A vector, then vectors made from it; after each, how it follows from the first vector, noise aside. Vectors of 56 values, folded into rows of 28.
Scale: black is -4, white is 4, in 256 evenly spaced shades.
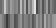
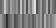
copied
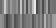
copied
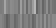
shrunk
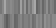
shrunk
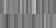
shrunk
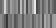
copied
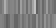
shrunk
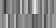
sign-scrambled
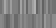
shrunk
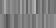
shrunk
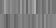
shrunk
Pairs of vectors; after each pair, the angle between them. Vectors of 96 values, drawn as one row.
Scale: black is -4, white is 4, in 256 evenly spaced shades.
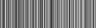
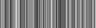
partly opposed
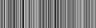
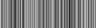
partly aligned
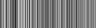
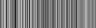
nearly parallel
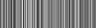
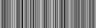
partly opposed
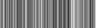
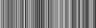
partly opposed
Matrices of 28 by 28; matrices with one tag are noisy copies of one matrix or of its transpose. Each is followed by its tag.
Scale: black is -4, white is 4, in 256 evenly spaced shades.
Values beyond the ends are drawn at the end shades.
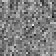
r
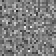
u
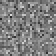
u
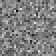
u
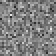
u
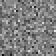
u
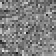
r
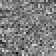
r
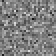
u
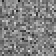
u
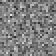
u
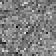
r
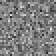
u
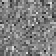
r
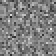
u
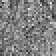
r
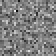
u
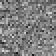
r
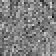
r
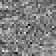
r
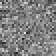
r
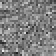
r
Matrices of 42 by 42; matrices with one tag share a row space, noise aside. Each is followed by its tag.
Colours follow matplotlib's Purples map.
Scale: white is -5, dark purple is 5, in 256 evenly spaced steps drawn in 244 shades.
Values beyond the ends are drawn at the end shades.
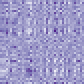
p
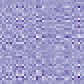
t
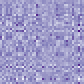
t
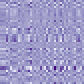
p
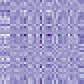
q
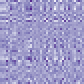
p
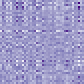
t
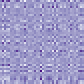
q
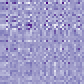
p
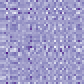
p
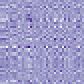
p
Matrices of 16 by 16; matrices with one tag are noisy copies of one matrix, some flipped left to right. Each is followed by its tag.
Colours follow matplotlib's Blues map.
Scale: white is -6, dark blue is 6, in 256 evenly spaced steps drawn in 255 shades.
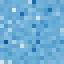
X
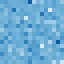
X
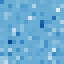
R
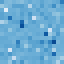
R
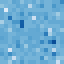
R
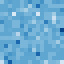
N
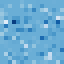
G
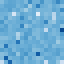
N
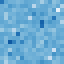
R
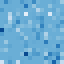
N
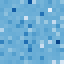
X
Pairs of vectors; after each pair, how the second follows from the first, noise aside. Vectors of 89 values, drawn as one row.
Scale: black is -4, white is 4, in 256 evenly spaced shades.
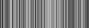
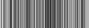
negated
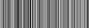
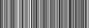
negated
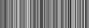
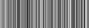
negated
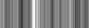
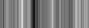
negated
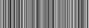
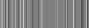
partly zeroed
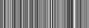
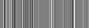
partly zeroed
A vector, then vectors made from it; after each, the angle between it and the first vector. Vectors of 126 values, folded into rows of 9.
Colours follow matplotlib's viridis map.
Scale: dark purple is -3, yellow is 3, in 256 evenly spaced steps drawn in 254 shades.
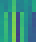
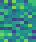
orthogonal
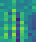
nearly parallel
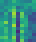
nearly parallel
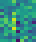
partly aligned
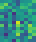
partly opposed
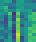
nearly opposite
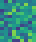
orthogonal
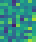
partly opposed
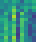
nearly parallel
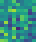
partly aligned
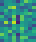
partly aligned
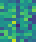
partly aligned
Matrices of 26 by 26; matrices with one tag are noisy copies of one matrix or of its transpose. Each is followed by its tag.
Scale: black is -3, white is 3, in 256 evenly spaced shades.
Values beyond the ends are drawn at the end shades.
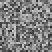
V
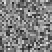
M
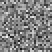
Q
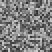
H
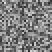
M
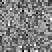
M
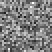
H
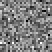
M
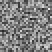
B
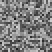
H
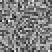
B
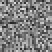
M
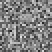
V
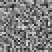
Q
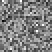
V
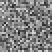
Q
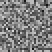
Q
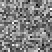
H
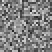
V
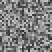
M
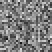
H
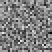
Q
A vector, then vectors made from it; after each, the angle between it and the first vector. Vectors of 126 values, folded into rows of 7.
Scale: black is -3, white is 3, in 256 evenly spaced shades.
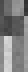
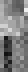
nearly opposite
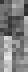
nearly parallel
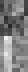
nearly parallel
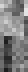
nearly opposite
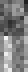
nearly parallel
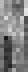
nearly opposite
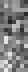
partly aligned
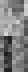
nearly opposite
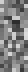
orthogonal
